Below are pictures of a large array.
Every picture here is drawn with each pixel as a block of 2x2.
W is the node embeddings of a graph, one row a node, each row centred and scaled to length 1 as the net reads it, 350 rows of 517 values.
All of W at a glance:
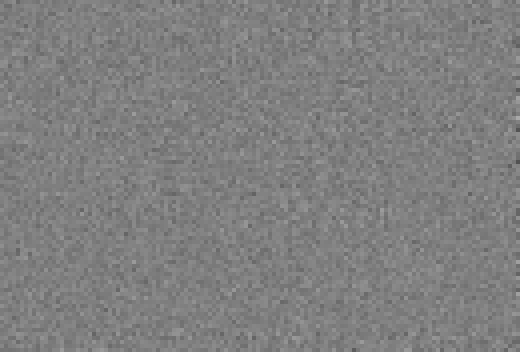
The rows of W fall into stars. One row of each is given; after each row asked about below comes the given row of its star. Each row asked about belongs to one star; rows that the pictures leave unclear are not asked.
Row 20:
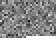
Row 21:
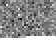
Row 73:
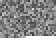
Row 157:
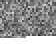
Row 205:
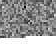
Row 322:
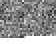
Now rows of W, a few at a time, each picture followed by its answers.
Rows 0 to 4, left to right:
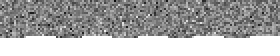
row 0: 205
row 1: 20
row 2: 21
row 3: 205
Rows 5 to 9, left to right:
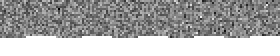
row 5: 20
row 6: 157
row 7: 157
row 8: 205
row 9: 157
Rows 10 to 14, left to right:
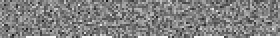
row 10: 157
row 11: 205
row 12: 322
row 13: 20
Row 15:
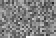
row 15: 21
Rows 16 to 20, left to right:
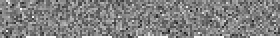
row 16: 205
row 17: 73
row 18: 20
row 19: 157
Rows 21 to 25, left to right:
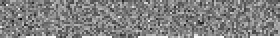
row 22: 205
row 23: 20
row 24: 73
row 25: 21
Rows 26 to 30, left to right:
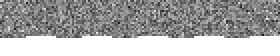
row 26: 20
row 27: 205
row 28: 157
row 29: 205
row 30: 157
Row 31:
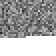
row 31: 157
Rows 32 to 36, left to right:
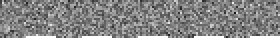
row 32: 20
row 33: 205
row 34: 21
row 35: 205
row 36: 205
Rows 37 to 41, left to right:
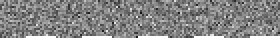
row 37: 205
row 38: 205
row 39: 21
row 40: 205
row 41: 20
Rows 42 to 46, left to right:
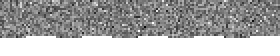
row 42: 20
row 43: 20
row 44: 21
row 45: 21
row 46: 20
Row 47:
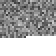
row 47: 20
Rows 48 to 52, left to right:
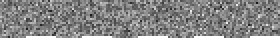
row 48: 157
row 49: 73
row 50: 20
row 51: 20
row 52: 21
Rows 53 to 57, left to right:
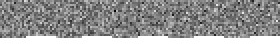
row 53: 20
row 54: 157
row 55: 157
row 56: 73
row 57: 73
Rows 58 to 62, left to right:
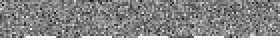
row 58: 322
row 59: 205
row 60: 73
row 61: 322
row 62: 73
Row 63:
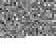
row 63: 73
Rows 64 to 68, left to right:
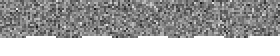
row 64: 322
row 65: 20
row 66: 20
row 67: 73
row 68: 322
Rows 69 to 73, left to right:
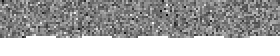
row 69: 21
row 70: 73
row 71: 21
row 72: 157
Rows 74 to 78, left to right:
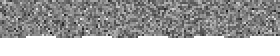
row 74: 20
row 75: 157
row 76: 20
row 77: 205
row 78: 157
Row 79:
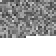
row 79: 20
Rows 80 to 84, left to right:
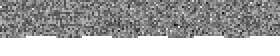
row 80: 73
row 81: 322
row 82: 157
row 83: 157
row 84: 73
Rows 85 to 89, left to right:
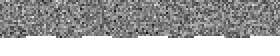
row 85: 205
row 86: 20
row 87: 157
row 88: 205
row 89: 322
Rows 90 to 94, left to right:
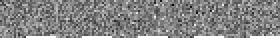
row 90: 21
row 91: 157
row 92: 157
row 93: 21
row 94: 205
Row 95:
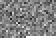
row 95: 205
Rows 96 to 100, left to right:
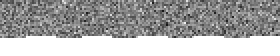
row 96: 21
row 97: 205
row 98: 322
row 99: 205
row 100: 157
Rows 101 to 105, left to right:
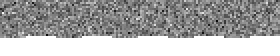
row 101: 73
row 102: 20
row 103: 157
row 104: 157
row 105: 21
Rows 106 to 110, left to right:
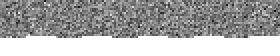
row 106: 73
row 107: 205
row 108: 20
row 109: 20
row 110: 322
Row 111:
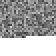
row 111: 157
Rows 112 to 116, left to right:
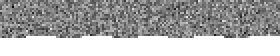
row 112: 205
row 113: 205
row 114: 205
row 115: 73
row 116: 205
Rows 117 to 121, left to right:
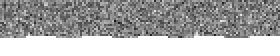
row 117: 73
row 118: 73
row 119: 157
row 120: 73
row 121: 322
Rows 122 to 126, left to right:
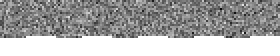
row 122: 20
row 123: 322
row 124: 20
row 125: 21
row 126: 205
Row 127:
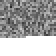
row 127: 73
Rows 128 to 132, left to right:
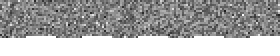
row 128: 205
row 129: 21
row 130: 205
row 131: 205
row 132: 21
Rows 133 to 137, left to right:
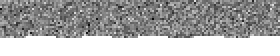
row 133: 73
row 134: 73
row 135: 73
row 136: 20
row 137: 73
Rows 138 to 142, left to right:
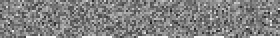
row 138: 322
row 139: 20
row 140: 157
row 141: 157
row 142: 157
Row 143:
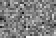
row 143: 322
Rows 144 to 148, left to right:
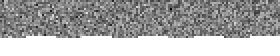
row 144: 322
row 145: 322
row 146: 21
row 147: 73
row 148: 21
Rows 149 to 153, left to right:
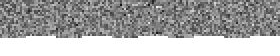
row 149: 21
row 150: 157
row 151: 322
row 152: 73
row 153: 21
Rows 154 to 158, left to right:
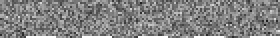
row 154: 205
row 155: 21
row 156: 21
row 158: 157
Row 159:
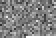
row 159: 20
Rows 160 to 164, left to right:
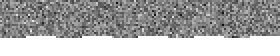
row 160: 322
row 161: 20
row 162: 322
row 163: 322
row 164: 157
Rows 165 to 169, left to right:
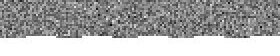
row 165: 157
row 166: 322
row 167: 205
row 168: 157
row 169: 322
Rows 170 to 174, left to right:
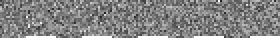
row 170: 21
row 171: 20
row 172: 21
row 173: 157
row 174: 205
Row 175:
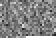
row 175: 157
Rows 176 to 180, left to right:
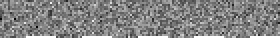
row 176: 322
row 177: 20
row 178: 322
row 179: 205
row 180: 322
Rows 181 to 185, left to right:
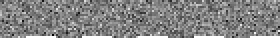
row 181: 157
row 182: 205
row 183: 205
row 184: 21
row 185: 157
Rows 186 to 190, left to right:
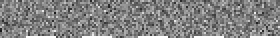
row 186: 157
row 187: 20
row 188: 157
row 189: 20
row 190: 73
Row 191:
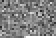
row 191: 322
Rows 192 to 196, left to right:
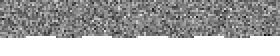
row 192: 322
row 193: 20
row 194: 322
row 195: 322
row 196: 322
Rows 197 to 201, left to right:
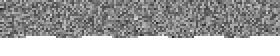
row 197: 73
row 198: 20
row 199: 157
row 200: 20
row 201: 205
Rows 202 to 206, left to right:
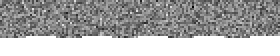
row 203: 205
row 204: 73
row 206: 322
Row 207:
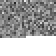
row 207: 73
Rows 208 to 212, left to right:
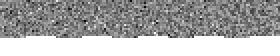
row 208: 73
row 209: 20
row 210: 21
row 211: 205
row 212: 205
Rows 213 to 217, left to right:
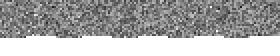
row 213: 20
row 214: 20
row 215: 21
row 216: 20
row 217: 322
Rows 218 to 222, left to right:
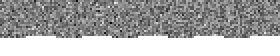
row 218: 20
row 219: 322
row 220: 20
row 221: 205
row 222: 205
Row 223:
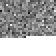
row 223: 21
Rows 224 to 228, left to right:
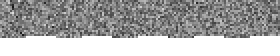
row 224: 205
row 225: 157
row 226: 205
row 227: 21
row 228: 20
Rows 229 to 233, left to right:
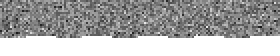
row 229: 157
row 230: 322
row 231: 205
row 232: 20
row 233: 322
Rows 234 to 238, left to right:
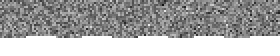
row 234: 20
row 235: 157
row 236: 21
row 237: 157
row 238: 157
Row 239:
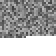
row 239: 20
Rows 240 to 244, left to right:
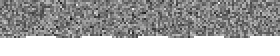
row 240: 73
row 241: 322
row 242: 205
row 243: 322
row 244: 322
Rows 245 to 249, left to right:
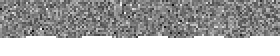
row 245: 73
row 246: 157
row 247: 205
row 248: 21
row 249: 20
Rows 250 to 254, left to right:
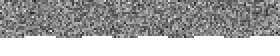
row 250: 205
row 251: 20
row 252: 322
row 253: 20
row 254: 21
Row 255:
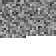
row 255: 21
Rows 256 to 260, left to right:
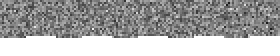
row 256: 20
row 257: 20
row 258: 157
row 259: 21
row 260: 322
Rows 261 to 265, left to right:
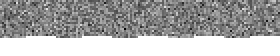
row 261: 73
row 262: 205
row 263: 322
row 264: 73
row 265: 157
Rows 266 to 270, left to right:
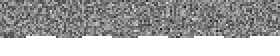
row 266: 20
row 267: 21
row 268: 20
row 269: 157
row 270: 157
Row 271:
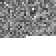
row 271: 21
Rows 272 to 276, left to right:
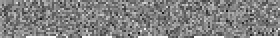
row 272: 73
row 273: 322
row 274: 20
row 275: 205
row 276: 157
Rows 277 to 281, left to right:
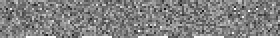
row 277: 73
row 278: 20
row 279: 21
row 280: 205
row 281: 73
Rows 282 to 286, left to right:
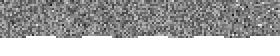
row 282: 21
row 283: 20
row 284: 205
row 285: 73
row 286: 21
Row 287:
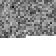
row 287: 205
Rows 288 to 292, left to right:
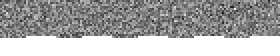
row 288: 21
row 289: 20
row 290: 20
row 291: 322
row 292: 73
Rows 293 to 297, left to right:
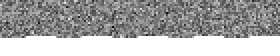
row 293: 157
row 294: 205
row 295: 322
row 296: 73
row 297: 322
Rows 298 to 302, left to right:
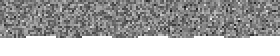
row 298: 322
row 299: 205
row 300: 20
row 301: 157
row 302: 157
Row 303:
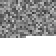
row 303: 205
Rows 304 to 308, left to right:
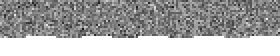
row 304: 73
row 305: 157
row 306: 20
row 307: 322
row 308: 157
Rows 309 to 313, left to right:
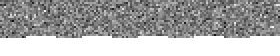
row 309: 21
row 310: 20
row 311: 73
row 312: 73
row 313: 21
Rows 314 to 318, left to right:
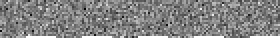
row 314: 73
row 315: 157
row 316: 322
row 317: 73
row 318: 20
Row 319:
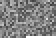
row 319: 322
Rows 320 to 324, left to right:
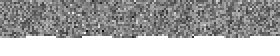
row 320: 73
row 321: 205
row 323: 21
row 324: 157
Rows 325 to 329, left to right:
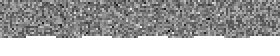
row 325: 322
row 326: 73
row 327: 21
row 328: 73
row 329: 157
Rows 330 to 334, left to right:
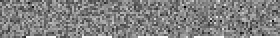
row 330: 21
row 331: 205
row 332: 157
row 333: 157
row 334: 157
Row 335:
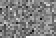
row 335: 73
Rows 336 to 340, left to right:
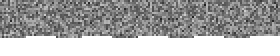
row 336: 322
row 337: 73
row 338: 20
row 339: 322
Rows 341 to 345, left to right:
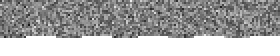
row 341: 20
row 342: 322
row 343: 205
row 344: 20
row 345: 157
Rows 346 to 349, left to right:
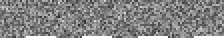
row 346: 322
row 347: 20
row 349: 20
